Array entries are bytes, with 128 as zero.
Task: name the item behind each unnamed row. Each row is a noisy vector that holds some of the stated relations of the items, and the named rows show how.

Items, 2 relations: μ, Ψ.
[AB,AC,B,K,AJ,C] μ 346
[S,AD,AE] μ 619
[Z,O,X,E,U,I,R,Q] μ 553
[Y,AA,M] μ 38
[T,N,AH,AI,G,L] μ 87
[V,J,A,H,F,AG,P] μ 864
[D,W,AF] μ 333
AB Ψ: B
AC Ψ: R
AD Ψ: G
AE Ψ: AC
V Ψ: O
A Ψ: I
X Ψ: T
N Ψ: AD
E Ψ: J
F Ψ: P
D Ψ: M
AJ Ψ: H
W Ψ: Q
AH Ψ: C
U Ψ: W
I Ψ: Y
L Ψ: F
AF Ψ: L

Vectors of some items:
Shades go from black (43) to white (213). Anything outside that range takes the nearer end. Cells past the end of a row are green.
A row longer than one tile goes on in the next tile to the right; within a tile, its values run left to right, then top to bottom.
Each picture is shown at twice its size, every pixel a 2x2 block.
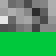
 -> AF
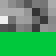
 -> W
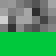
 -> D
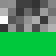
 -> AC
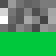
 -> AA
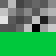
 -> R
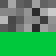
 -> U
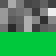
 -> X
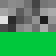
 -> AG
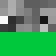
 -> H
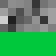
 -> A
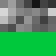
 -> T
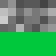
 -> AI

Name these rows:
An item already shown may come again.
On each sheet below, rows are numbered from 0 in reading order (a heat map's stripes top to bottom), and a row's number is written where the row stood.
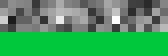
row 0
A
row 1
W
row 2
AC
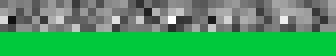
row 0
V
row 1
AH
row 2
AJ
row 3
P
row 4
D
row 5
W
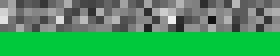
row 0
G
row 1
AB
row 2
U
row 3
J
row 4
E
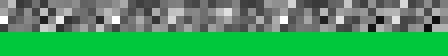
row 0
C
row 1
F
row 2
K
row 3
L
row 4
AE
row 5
B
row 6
Q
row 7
O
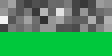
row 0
K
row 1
AE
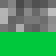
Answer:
N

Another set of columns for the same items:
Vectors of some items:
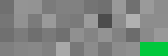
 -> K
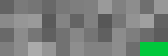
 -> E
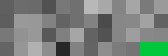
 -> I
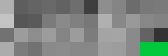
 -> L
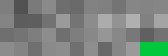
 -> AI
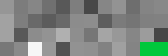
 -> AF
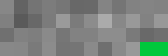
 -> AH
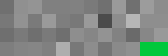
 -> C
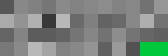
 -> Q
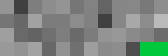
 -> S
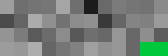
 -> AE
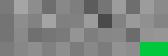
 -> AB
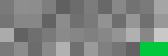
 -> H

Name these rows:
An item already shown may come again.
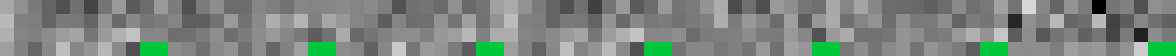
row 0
F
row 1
T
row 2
P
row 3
F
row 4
AA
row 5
V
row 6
AC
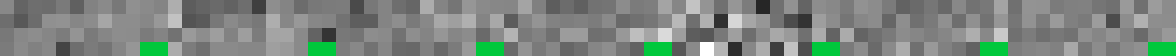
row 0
N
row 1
L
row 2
G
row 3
A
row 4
W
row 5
AG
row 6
K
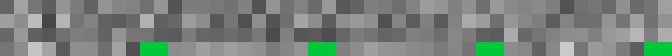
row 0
U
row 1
R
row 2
O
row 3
P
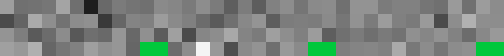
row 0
AE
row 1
D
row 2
K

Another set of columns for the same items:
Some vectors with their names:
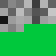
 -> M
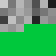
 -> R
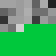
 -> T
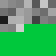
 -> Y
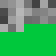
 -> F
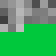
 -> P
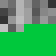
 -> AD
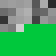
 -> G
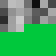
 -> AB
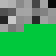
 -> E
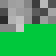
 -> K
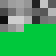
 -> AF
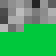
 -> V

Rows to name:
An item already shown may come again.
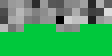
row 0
V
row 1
D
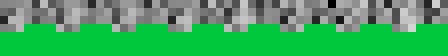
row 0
AA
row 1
V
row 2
V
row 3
AA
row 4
AE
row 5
Q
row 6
O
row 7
AC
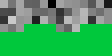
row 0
U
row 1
AH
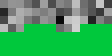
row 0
A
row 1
W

